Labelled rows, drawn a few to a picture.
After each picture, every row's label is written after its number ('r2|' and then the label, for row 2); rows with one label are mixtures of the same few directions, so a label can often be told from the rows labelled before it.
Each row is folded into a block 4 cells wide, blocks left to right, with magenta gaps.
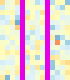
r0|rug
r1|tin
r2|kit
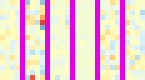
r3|tin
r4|rug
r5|rug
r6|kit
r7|tin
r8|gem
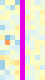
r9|kit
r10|tin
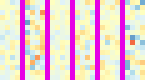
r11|tin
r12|gem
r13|tin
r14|tin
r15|kit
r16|kit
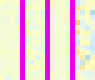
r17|rug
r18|gem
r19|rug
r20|gem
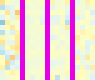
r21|gem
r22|rug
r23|rug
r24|tin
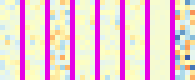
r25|kit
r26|kit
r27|tin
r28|rug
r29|rug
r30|kit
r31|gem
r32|tin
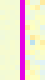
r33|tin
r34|kit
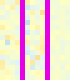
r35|kit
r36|gem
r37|tin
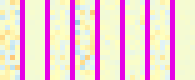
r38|tin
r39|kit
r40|tin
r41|gem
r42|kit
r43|rug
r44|tin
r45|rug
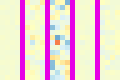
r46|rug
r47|kit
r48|kit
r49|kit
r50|gem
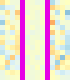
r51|gem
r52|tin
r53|gem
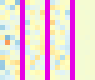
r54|kit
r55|gem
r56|gem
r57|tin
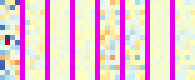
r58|kit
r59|gem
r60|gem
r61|tin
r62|tin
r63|tin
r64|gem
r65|tin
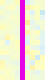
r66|kit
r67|gem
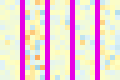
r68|kit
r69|tin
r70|rug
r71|kit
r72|gem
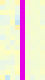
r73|rug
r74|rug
